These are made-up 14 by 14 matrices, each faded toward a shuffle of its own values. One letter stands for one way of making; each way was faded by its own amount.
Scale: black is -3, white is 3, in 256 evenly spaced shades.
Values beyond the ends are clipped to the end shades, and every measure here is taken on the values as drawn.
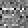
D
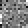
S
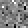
S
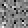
S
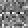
D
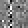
S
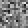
D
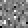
S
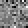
D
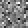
S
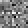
D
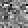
D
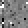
S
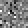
S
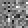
S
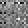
D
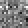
D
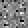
S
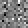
S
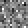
S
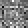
D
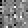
S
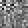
D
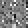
S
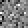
S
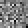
D
